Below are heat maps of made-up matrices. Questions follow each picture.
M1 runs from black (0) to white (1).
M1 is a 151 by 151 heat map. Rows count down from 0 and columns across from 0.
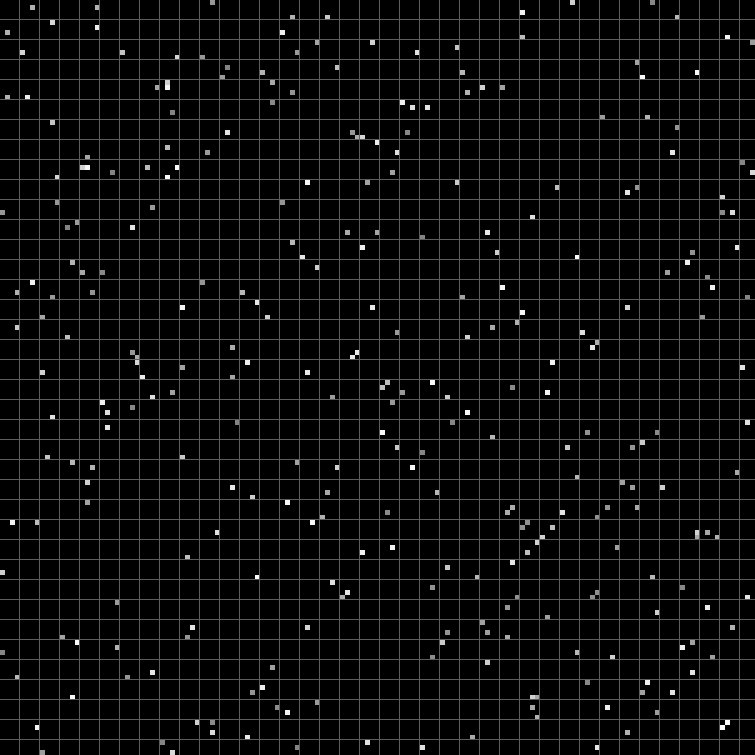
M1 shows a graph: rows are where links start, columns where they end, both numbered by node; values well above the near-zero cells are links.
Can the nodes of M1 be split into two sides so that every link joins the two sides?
yes
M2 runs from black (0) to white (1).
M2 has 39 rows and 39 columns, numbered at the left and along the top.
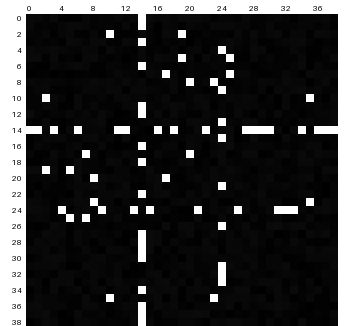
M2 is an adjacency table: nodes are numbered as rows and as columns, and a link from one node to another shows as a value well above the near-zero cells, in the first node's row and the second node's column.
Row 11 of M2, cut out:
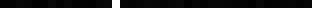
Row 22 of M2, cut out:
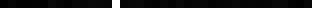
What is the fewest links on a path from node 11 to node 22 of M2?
2
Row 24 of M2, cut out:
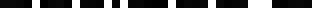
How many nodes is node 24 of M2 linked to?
9
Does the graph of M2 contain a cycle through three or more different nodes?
yes
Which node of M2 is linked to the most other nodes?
node 14
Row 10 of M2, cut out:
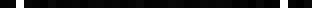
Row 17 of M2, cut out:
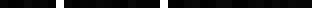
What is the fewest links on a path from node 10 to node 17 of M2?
5
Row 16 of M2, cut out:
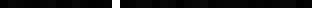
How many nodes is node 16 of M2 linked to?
1
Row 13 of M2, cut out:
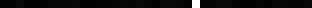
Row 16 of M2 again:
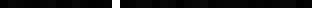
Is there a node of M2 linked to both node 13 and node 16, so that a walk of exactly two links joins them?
no
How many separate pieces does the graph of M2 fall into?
3
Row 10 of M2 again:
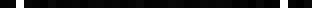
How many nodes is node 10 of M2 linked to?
2
